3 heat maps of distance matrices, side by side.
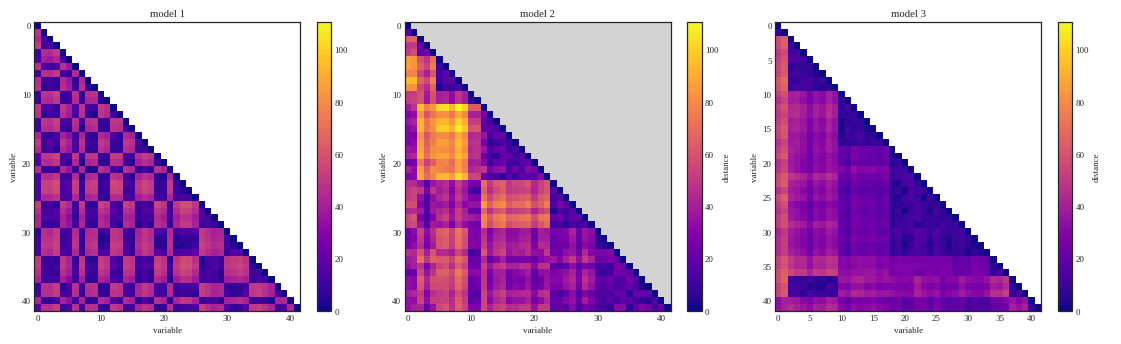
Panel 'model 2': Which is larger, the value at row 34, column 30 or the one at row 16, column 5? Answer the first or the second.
the second
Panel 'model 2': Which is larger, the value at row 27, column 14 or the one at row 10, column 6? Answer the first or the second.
the first
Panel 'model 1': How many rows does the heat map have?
42
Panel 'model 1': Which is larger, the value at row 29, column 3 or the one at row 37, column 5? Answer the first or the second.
the second
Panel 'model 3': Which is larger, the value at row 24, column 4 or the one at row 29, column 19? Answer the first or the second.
the first
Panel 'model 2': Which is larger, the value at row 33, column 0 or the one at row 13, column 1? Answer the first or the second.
the first
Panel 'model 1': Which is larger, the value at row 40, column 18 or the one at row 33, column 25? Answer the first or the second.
the second
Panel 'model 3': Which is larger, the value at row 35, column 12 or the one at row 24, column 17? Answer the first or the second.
the first
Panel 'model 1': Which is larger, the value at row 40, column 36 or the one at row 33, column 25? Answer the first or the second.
the second
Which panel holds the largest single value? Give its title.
model 2
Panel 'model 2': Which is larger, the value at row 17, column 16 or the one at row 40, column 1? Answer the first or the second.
the second
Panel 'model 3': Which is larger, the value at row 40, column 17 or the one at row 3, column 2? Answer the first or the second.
the first
